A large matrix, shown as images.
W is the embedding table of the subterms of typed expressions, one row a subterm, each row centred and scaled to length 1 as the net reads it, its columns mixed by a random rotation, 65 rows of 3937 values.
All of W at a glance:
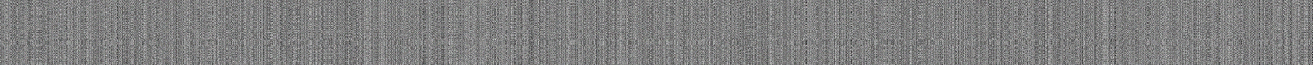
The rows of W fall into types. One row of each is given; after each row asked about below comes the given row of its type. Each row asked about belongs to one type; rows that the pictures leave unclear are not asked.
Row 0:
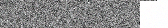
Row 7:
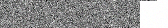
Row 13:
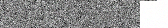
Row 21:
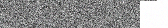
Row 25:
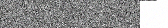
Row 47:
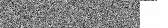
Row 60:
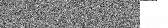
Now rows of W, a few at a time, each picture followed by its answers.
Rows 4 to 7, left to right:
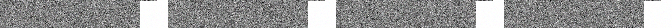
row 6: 60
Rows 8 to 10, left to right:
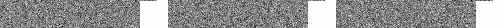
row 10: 25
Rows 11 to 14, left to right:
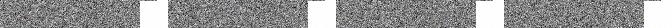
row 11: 13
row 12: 47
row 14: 13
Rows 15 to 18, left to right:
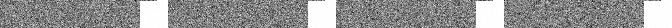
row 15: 25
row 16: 21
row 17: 60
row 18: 13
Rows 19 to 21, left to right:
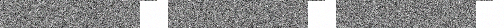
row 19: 13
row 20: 0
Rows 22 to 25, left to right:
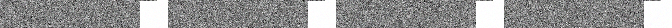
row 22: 47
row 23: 25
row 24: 0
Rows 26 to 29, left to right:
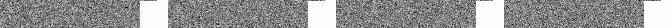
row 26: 47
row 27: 47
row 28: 21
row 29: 25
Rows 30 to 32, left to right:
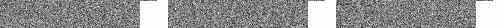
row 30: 60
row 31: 25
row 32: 60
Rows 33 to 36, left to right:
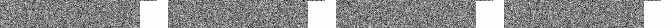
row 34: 25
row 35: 47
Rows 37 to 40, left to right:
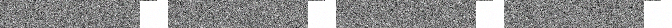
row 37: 60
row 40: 47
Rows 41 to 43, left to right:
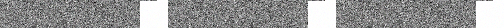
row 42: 0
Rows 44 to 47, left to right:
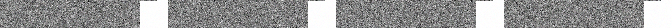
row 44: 0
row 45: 7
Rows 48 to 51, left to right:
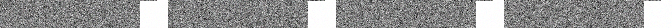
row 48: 21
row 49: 60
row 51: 13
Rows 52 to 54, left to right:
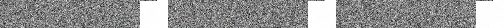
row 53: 25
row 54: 60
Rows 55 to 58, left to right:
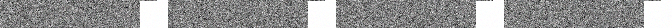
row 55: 47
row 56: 60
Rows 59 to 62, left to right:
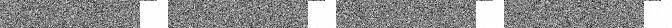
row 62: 13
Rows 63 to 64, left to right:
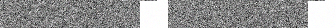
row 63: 13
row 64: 13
